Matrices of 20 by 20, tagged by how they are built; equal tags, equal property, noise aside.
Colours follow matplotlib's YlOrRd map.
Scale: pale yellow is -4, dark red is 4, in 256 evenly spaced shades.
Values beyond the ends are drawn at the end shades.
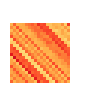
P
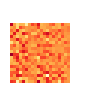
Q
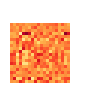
Q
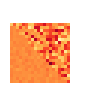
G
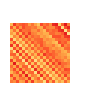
P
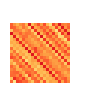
P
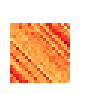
P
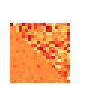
G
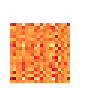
Q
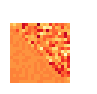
G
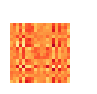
Q
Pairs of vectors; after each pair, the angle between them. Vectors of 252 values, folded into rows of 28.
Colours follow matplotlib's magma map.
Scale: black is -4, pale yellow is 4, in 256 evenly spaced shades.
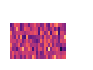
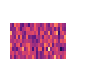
nearly parallel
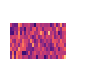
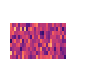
partly opposed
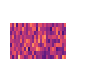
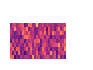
orthogonal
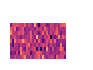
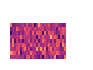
nearly opposite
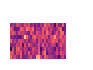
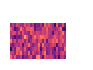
nearly parallel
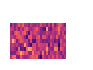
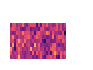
orthogonal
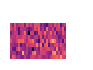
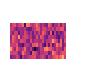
partly aligned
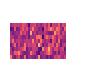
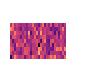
partly opposed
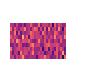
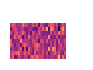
partly opposed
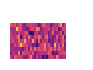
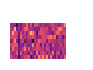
partly opposed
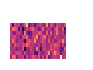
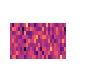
nearly parallel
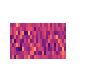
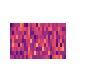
orthogonal
